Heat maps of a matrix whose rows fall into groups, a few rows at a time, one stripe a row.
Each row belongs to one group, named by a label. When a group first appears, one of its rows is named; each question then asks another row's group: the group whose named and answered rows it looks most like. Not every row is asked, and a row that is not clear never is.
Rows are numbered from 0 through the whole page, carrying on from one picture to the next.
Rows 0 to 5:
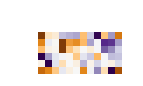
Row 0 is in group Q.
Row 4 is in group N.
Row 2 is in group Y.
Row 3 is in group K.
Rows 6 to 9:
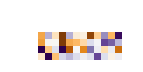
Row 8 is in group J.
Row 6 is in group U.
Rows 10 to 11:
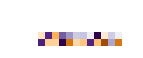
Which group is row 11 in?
J
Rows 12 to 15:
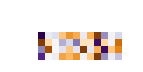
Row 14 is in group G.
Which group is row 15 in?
K
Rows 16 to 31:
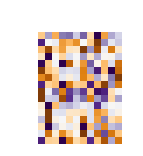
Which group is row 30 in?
G
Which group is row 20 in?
J
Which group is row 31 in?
J
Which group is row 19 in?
N
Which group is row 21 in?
Q
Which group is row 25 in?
U
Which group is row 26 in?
N
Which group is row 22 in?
Q
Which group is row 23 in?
J
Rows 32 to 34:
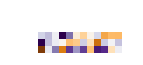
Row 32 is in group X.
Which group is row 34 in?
U
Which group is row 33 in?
K
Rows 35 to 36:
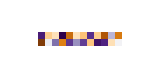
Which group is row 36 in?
U
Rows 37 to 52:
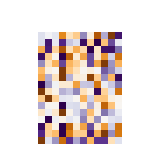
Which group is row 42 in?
Y
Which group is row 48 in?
Y
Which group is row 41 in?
J
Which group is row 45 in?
Q
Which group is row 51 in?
J
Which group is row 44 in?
K
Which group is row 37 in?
K
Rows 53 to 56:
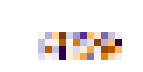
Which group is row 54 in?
K
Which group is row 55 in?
X
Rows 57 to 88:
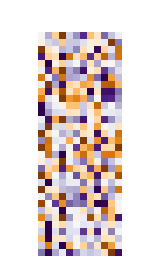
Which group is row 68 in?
K
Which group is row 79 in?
Q
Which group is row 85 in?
N
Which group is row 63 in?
U
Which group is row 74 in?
X
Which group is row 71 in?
Q
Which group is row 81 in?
U
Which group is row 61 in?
N
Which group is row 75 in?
Y
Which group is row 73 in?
Q
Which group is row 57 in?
Y
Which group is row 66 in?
Y
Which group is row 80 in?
Y
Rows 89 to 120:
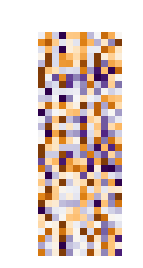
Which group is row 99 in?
G
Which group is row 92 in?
G
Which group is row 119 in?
X
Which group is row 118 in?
U
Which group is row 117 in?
G
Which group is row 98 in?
X
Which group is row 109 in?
N
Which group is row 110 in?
U
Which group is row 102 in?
G
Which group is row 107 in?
J
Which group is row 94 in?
Q
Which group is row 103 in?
Y
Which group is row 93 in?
G
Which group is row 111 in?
G
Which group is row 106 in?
U
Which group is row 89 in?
X
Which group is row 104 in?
G
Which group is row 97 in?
N
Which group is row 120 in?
U
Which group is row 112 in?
Q
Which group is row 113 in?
Q
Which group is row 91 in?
X
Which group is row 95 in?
U
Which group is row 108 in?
Y
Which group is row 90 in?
Q
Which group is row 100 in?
K
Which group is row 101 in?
Y
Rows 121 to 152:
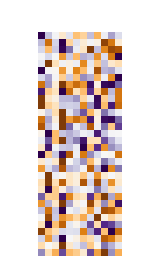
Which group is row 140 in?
U
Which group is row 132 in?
Y
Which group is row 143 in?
N
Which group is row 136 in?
Y
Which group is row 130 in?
Q
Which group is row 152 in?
J
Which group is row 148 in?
Y
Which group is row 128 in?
Y
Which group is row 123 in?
X
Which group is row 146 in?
X
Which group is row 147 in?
G
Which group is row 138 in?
J
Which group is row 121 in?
K
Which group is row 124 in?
K
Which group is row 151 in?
Y
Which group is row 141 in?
G
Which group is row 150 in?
X
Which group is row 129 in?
J
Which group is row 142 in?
G
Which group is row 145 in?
U
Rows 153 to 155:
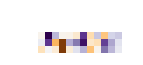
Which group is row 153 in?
N
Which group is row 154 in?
Y
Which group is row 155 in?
Y
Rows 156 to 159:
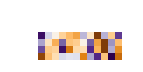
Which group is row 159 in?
Q
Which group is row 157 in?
J
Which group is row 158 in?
J
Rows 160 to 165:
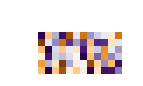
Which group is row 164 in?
U
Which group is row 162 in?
N
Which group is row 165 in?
Y
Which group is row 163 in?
N
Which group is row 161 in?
U
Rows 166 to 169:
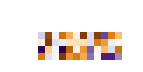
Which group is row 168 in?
J
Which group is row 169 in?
Y
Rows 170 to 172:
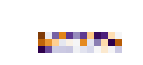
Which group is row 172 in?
K
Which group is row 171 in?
Q
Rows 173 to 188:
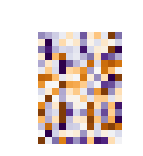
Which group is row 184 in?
U
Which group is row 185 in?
U
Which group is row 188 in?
U
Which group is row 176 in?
Y
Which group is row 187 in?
N
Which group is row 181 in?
J
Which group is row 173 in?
K
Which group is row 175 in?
K
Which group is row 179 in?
Q
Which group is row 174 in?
N
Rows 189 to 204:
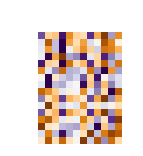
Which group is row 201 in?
Q
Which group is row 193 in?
J
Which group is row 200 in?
J
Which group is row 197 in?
Q
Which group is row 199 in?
G
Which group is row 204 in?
G
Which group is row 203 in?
X
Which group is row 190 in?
X
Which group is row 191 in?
X
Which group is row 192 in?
Y
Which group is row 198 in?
J
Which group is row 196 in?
N
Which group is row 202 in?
Q
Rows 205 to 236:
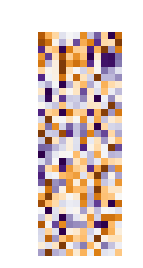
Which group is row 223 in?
X
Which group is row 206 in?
Q
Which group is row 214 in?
N
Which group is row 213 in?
N
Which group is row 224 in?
J
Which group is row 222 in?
K
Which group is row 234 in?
G
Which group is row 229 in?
Q
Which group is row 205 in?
Q
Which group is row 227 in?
G
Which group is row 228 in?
G
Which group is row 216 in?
J
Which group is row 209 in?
Y
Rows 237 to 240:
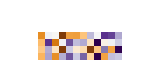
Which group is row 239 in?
U
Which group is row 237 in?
Y
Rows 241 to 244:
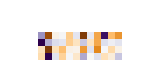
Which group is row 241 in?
G
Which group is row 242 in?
K
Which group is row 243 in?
G
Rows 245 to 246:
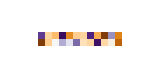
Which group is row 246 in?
Q
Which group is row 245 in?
J
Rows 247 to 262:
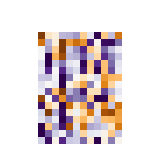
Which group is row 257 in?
J
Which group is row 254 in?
X
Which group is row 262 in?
N
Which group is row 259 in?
X
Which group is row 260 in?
J
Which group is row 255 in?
Y
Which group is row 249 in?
Y
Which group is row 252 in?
N
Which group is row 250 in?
Y
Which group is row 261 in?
K
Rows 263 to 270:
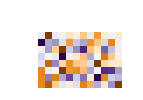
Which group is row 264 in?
K
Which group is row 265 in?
Y
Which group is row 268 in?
Y
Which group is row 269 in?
N
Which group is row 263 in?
G
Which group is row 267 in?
G
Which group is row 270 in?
Q
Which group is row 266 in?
X
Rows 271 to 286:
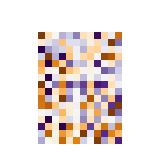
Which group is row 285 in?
G
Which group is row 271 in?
Q
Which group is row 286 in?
K
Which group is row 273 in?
K
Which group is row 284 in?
J
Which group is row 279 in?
N
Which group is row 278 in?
U
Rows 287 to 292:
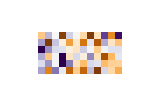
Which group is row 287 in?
U
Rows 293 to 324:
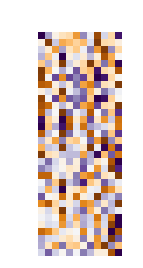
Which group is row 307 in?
U
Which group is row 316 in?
K
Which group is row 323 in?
J
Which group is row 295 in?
J
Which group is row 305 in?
J
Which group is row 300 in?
Q
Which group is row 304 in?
U
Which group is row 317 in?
Q
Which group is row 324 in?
K
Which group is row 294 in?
G
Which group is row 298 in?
Q
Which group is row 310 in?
Q
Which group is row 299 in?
U
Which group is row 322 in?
K
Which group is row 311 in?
K
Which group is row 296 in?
X
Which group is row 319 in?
K
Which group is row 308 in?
J
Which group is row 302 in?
U
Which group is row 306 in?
J
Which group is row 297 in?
U
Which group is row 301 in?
Y
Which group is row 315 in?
X
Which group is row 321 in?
Q
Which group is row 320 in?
K
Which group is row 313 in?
Q
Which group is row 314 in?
Y
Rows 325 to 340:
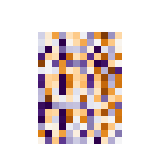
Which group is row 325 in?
J
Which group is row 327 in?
N
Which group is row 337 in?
J
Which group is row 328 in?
J
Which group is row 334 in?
G
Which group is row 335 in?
K
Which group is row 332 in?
J
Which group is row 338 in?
X
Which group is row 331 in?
J
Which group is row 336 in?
J
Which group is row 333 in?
X
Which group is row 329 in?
U
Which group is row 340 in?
N
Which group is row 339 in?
N
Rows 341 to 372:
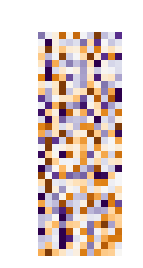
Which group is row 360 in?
K
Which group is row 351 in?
Y
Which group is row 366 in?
J
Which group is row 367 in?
X
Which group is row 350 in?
K
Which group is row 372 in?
G
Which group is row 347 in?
N
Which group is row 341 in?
K
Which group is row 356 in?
G
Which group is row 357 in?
G
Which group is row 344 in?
U
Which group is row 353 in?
N
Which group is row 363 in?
G
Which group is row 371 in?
X
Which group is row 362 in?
G
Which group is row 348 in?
Y
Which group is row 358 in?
J
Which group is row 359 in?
G
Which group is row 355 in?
U
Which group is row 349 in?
U
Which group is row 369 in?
J
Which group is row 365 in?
U
